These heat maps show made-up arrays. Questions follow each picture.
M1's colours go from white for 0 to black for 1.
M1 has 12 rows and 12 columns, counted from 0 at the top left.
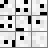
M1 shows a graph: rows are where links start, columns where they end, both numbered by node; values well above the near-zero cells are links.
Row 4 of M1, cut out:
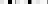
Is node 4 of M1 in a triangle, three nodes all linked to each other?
no
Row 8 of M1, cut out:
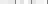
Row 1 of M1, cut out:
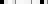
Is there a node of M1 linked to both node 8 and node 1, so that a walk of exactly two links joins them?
no
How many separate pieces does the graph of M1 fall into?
2
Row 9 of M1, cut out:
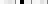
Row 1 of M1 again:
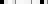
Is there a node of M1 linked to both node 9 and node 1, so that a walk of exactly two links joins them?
no
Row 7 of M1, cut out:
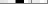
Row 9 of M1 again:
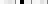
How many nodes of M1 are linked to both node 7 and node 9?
1
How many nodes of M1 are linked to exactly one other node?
2
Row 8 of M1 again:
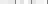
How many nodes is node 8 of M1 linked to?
0
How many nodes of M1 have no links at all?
1
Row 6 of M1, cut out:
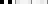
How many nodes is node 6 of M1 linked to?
2
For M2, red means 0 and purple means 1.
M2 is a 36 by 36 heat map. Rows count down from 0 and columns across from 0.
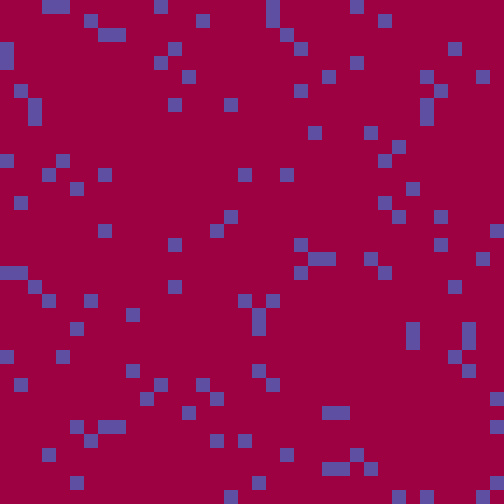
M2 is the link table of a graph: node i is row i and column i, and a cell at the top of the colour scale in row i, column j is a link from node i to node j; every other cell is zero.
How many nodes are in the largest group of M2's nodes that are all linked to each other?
3
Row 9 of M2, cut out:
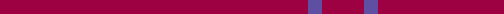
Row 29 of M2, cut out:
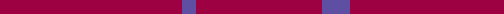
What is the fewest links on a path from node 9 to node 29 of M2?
4
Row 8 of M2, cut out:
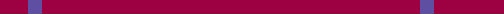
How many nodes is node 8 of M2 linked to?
2
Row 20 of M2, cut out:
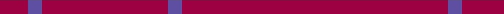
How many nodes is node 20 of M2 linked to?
3
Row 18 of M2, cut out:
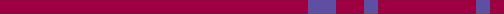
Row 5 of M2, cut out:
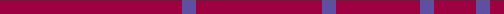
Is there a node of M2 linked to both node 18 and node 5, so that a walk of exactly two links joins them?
yes
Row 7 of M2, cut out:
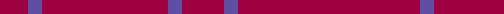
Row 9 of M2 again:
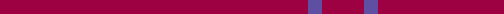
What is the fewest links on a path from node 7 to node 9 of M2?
6
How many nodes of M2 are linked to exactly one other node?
1
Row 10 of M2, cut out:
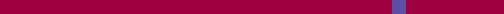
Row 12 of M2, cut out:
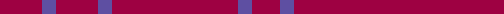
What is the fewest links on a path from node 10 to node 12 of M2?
5
